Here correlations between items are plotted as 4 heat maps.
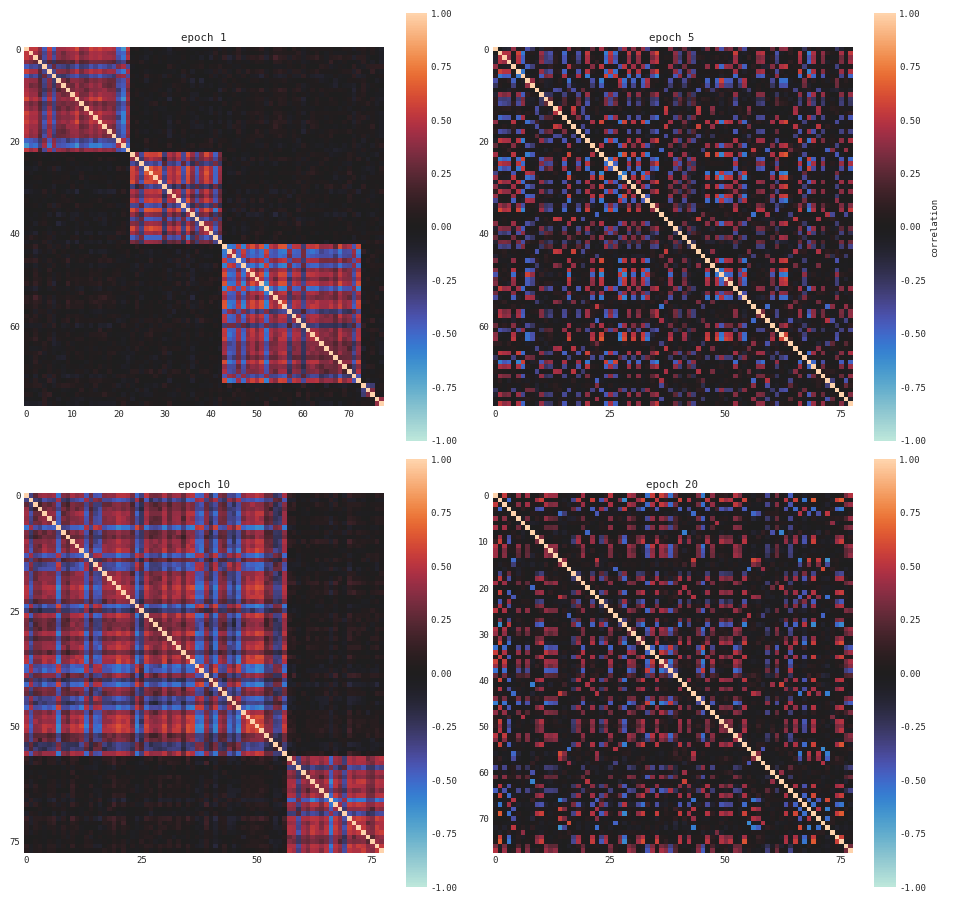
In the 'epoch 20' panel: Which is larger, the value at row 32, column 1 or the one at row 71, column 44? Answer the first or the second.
the first
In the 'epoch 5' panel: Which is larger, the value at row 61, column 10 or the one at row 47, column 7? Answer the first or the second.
the second
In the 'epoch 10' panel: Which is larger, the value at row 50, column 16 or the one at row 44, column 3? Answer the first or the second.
the second
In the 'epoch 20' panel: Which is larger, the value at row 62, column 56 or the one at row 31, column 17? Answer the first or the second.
the first
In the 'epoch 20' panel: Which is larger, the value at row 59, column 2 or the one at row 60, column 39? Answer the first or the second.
the second
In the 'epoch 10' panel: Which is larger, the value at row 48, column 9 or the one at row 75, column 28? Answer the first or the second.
the first
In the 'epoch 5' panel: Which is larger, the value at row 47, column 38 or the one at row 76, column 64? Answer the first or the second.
the second
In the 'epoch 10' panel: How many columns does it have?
78
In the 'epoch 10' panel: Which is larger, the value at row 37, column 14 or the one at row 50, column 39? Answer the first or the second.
the second
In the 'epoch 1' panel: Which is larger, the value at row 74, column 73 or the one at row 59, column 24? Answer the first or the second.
the second
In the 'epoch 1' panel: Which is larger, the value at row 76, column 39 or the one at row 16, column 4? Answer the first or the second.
the first
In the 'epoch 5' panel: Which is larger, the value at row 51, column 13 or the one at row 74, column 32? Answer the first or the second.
the first
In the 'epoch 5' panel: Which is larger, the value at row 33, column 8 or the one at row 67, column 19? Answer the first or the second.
the first
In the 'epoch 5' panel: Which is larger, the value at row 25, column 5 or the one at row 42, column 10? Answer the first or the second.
the first
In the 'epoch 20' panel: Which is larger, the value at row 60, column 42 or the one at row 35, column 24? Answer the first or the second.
the second
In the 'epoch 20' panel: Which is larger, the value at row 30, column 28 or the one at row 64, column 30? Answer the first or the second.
the first
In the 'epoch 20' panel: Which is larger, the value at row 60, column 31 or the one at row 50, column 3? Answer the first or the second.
the first
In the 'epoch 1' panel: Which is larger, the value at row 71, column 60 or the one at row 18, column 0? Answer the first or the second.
the second
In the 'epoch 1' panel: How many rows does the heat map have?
78
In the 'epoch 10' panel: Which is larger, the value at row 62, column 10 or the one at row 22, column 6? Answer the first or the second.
the second
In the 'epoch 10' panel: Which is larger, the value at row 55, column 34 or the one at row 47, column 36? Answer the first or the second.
the second
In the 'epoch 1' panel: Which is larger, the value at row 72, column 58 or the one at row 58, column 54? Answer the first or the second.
the first
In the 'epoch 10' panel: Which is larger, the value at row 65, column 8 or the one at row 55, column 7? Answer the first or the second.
the second
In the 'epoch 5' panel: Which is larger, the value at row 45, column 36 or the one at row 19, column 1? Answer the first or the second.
the first
